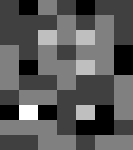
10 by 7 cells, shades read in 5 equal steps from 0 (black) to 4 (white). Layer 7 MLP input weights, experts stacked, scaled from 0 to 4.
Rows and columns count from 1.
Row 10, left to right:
1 1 2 2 1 2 2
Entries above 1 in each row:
1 2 4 4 5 3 3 3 3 4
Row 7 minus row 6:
-1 1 1 -1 0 0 0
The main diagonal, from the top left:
1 1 3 1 3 1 2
